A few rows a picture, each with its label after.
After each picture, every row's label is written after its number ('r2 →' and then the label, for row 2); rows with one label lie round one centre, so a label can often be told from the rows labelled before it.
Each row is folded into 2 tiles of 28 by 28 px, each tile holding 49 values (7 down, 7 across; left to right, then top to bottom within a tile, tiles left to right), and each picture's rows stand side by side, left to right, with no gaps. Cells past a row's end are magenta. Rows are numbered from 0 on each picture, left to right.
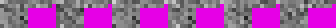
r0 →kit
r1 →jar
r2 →kit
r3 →kit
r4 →kit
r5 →jar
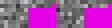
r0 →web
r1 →jar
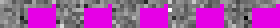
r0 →kit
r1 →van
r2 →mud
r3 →web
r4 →kit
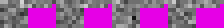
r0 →jar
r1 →jar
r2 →kit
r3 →jar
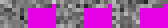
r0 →kit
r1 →van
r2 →mud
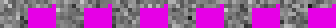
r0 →kit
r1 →web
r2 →jar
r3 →kit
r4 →web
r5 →van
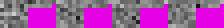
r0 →mud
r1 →kit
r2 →kit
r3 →van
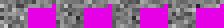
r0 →mud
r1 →kit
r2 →kit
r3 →van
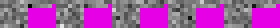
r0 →van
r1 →van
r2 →web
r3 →kit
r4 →van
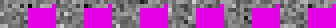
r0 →van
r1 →van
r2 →mud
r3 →web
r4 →kit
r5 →van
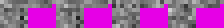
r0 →kit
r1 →kit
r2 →van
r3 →web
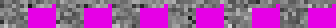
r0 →van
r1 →van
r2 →van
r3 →kit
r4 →mud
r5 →jar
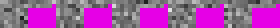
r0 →kit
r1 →web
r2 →mud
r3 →web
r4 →mud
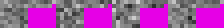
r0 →kit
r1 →jar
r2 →web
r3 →kit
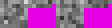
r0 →web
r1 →web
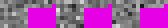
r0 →mud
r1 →web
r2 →van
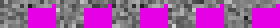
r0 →van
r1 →web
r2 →van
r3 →mud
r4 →kit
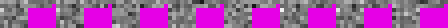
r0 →web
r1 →web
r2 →van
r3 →mud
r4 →van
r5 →web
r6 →web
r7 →mud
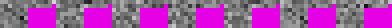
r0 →kit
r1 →mud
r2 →web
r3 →van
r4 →mud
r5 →kit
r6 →van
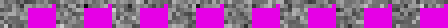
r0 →mud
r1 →van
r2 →web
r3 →van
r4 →van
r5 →mud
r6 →jar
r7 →jar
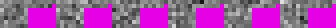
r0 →web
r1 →web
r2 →jar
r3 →mud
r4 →mud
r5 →kit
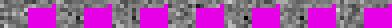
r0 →mud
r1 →kit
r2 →kit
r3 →van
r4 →kit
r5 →kit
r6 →web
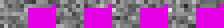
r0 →mud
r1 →van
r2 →web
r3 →web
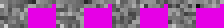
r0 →mud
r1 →mud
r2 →jar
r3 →van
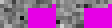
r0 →kit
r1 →van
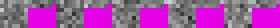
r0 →web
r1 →jar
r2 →kit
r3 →kit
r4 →web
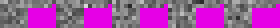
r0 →jar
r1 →jar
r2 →web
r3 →mud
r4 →web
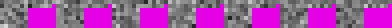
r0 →van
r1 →kit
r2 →mud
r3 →web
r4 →web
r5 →jar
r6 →jar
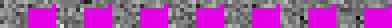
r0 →van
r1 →mud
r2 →van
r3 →van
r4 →van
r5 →kit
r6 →kit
